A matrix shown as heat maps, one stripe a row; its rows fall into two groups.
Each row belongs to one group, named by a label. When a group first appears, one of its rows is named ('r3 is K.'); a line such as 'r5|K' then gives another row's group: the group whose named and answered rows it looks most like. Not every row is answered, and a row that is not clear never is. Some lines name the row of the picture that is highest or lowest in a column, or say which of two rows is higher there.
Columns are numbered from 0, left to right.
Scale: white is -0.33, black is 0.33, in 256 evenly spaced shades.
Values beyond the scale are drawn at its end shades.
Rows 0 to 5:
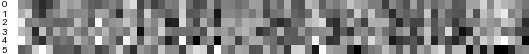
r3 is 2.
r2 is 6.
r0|6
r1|6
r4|6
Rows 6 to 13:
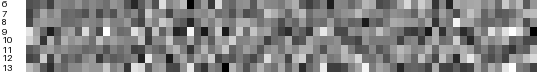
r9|6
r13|6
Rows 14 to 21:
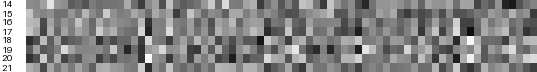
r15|6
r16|2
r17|2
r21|2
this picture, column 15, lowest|15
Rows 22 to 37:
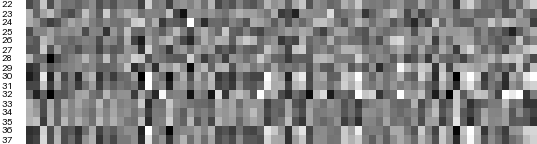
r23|6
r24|6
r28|6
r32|6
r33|2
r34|2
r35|2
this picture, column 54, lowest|29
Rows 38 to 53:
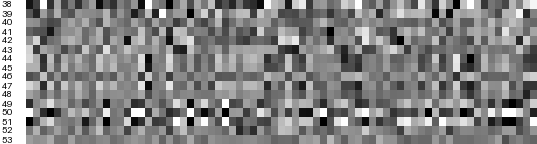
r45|2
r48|2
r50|6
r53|6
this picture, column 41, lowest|50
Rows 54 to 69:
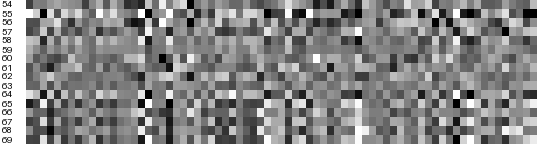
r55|2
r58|2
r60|6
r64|2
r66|6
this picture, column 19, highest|60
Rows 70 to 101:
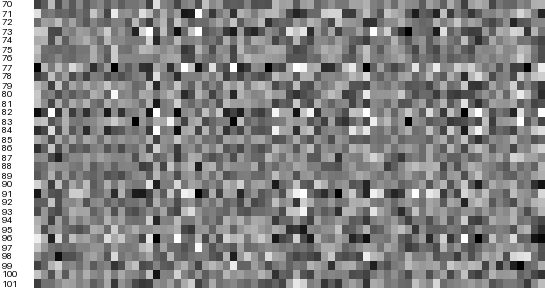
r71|6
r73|6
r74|2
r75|6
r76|6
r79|2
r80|6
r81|2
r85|2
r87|6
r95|6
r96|2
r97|6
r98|6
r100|2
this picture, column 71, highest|96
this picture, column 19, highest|77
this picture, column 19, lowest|83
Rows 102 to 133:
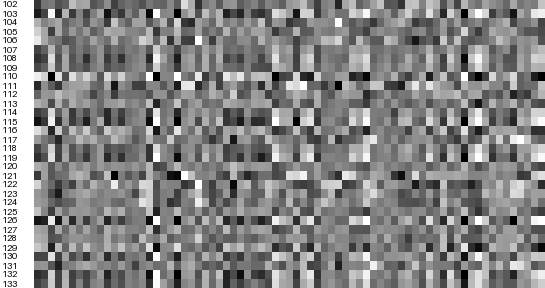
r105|2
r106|6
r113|2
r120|2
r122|6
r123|6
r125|2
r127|2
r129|2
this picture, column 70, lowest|117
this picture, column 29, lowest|110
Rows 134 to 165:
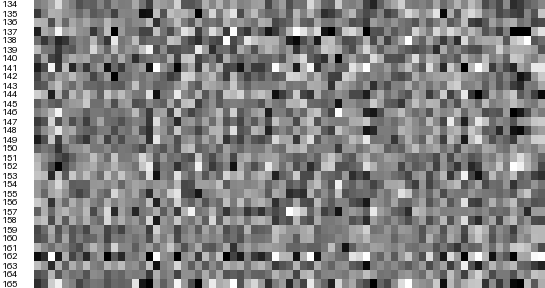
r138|6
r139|6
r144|2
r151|6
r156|2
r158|2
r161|6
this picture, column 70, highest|137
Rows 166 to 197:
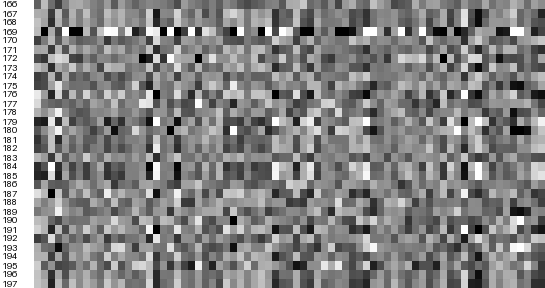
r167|2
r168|2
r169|6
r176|2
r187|2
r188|6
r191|2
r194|2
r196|2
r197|2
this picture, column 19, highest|180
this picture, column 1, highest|169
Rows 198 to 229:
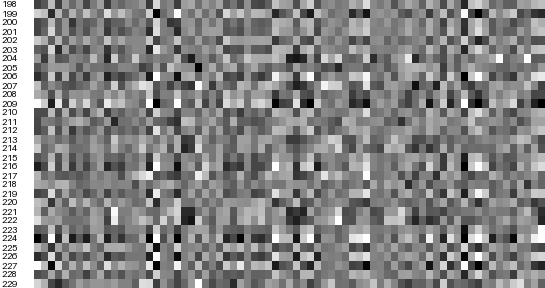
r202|2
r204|6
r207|6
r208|2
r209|2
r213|6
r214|6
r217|6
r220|2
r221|6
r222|6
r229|6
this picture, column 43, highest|205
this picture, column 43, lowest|222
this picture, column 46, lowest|224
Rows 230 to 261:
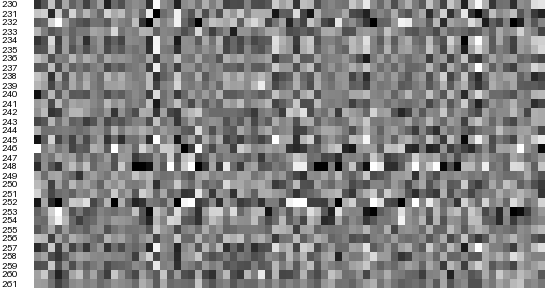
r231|2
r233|6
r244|6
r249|6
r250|2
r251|6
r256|2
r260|6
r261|6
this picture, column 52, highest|252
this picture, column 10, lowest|231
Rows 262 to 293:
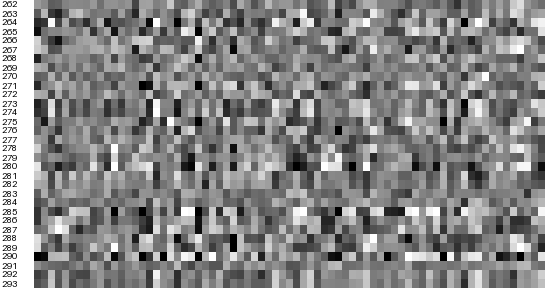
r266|6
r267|6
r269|2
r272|2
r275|6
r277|2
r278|6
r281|2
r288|6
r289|6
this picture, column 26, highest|285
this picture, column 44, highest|267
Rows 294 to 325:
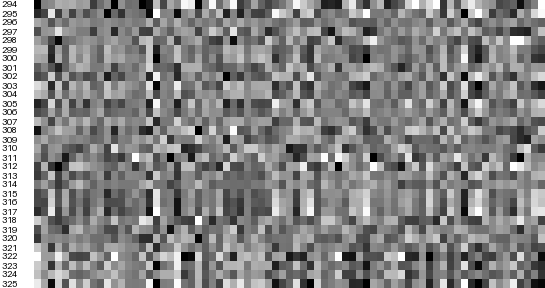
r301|6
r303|2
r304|2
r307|2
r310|6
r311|6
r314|6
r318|6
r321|2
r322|6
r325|2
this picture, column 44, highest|322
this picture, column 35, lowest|295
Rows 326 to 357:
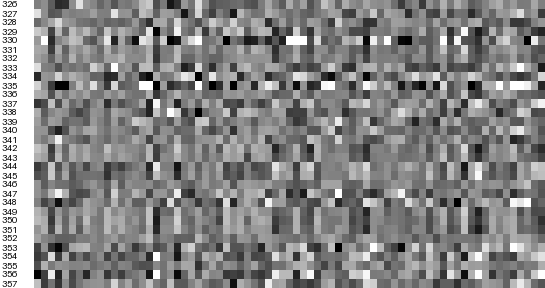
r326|6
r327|6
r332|2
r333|6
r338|6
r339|6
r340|6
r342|2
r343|2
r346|6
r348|6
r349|2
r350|2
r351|2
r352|6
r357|6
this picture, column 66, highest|338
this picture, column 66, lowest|335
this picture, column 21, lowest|334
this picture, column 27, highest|330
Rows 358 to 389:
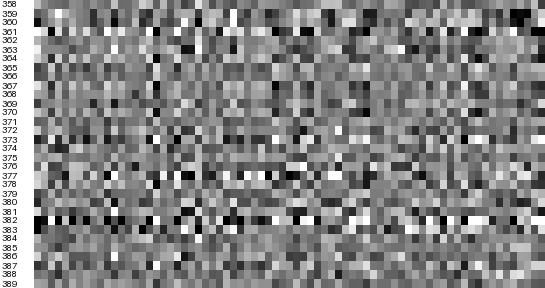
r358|6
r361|2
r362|6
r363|6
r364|2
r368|2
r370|2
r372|6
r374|6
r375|6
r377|6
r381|6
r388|6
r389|2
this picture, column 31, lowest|361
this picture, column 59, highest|361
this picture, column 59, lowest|382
